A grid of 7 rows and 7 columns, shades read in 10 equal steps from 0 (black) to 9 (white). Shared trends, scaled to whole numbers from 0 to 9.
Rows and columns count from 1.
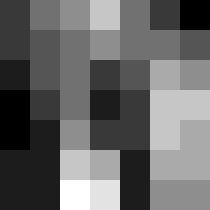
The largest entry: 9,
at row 7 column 3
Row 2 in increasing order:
2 3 3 4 4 4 5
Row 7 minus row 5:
1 0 4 6 -1 -2 -1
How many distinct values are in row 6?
3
